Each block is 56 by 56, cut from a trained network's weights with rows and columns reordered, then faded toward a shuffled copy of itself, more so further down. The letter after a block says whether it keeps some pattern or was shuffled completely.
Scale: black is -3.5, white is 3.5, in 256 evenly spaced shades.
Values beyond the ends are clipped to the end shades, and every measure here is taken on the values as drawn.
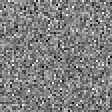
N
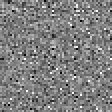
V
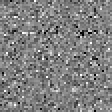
V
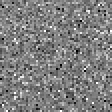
N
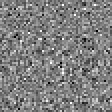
V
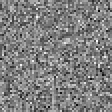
N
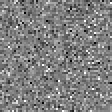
N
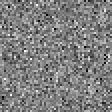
V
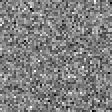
N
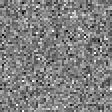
N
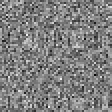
V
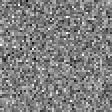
V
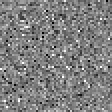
V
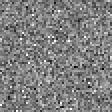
N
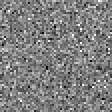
N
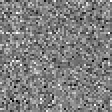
V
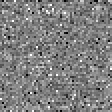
V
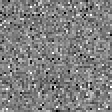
V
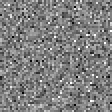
N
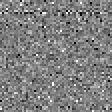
V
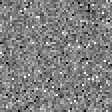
N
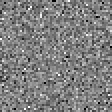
V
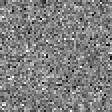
N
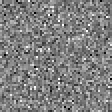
N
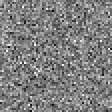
N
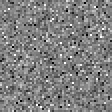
N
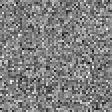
V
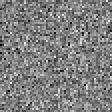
N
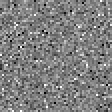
V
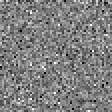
V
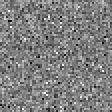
N
